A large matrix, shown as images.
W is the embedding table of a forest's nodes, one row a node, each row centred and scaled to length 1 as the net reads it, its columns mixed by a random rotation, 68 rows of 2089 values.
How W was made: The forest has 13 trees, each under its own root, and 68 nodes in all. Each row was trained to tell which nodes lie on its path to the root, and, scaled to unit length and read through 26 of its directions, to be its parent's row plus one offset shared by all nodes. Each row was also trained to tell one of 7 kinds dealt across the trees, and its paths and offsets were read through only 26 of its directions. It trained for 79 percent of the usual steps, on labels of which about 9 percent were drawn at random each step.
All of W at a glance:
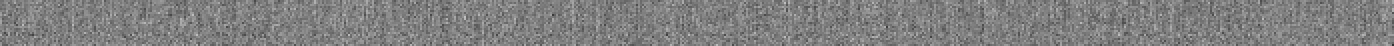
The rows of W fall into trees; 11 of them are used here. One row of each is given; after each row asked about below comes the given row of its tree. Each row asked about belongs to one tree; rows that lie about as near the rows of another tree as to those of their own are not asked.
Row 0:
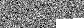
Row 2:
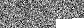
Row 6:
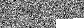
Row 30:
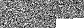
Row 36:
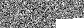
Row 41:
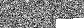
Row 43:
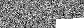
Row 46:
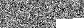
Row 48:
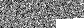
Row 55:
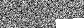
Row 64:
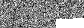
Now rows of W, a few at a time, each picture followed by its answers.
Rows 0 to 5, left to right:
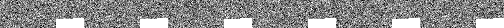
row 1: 6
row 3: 46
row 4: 43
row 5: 6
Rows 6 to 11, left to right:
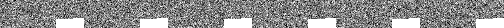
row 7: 64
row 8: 41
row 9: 55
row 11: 55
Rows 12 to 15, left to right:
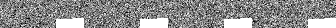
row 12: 46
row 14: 46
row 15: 6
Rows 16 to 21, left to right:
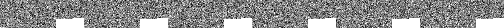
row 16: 46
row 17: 64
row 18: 64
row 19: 6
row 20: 0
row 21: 30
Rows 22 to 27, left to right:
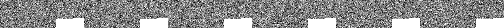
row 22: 30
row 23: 6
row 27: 30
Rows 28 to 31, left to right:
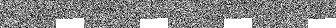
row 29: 41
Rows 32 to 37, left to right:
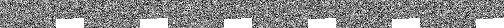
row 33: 48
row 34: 41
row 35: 55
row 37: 36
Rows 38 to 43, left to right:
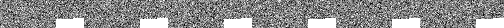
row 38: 64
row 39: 0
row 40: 36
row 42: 64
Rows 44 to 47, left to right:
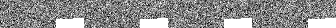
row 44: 64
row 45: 55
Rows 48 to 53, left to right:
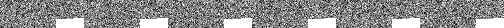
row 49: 2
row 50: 55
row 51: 48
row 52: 48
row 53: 48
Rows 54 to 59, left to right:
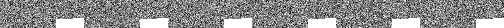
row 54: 64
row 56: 43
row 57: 43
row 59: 46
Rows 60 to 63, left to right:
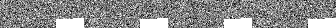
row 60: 0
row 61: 46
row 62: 2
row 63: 46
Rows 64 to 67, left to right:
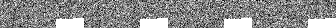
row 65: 41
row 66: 0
